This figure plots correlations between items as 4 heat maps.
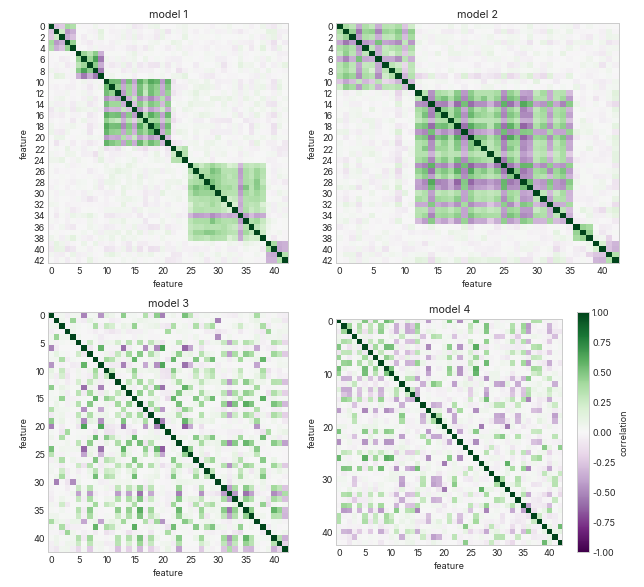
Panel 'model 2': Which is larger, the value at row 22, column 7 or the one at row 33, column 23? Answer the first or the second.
the second
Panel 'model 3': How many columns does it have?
43
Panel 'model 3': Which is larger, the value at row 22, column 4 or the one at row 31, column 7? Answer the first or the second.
the second
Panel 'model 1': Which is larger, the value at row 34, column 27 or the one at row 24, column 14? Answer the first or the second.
the second
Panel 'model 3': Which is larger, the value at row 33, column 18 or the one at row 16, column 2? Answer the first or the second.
the first
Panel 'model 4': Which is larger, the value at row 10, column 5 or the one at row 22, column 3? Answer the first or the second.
the first
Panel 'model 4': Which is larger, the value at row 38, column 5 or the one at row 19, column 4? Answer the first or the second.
the first
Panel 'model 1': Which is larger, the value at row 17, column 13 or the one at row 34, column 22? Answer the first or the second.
the second
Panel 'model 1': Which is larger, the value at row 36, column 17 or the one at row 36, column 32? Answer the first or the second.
the second
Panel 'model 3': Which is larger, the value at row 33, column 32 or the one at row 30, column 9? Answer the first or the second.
the second
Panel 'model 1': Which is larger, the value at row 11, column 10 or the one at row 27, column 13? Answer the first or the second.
the first
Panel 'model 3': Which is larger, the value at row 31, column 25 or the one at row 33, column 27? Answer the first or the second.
the second
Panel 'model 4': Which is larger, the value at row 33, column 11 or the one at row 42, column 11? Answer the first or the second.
the second
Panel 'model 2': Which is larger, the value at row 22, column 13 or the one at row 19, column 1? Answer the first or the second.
the first
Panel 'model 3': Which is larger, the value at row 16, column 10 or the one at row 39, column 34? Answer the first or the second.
the first
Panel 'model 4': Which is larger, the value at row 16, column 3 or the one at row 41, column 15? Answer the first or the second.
the second
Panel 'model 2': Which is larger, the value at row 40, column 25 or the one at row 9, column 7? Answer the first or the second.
the second
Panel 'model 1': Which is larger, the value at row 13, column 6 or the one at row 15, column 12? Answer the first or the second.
the first
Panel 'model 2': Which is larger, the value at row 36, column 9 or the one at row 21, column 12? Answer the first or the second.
the second
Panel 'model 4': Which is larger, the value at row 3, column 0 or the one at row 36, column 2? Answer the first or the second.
the first
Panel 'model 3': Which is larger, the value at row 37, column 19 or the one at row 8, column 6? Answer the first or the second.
the first
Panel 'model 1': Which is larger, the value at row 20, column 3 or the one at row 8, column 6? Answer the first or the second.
the second
